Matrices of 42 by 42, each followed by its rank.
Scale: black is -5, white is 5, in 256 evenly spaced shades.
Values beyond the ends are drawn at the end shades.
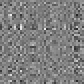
five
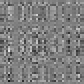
three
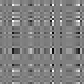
one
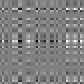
one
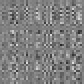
three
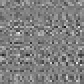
five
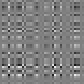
one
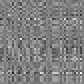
three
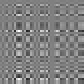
one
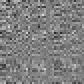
five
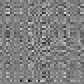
three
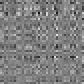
three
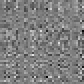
five
